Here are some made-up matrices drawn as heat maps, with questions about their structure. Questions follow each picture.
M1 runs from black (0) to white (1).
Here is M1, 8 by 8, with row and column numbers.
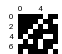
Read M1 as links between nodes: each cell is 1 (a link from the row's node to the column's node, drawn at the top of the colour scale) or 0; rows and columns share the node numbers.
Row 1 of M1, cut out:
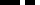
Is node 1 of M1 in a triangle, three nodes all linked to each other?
no
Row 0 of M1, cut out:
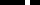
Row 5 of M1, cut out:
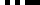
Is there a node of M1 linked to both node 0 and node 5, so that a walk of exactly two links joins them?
no
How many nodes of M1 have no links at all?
0
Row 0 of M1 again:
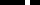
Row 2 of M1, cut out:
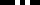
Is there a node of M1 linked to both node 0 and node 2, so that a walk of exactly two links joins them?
yes
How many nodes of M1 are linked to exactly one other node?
2
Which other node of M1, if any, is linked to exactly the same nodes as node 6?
node 1
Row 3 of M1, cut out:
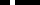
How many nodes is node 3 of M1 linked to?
1
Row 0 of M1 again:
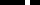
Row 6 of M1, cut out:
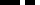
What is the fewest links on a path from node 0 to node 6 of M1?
3
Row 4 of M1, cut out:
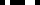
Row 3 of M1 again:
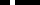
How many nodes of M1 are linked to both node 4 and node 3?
0
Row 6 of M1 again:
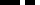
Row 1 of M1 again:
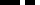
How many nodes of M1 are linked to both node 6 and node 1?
2
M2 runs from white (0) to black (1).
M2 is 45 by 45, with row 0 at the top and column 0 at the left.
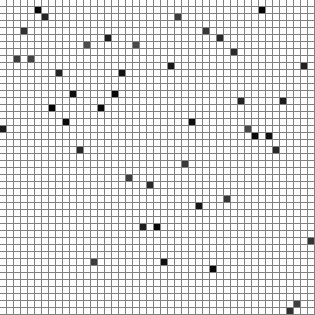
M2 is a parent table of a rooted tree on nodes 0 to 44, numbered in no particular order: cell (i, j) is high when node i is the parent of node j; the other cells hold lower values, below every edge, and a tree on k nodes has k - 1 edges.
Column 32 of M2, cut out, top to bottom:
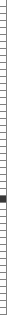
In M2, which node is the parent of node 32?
28
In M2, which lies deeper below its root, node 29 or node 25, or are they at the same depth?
the same depth
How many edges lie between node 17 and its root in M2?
4
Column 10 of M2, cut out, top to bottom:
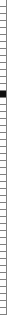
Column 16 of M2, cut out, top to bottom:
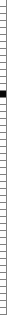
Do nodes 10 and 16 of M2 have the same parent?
yes
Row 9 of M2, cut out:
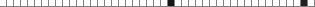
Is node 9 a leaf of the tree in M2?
no
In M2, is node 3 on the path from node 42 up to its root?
no
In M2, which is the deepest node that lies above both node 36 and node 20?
8
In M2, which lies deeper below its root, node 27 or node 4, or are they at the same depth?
the same depth
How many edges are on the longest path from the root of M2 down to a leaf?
9
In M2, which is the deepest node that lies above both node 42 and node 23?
37
